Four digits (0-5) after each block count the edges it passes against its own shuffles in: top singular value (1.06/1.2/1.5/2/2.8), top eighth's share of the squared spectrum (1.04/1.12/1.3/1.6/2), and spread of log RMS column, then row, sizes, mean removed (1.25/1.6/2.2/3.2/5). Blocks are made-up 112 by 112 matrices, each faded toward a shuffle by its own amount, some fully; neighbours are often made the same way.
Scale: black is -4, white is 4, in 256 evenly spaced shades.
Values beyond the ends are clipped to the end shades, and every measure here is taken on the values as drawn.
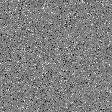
2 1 0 0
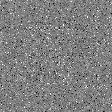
3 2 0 1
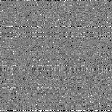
5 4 2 3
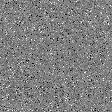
2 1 0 0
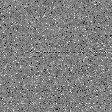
3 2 0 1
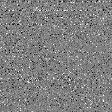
4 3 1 2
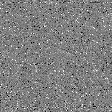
3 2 0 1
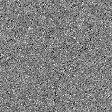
3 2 1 1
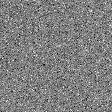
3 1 0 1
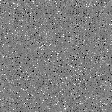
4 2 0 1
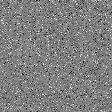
3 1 0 0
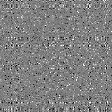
5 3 2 2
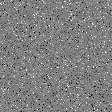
2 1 0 0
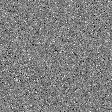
0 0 0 0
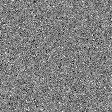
0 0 0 0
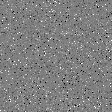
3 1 0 0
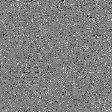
3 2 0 1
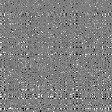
5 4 3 3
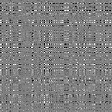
5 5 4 4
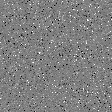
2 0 0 0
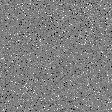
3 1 0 0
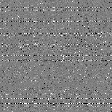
5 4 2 3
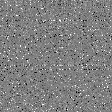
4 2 0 1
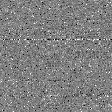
4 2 0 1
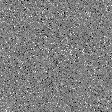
1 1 0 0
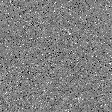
2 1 0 0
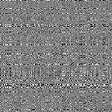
5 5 2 4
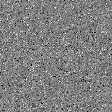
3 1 0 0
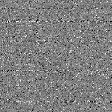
4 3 1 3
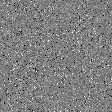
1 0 0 0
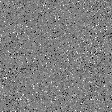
2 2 1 1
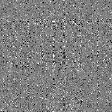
3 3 3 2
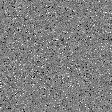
2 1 0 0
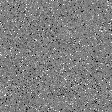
0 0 0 0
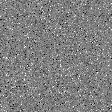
2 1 0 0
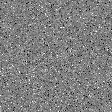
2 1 0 0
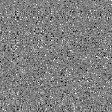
4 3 2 2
